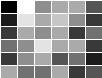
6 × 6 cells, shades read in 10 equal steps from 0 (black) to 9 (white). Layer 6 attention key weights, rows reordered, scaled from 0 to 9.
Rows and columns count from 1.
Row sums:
29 29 25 31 21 25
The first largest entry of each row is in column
2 2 2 3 3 1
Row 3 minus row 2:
1 -2 -1 -1 -3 2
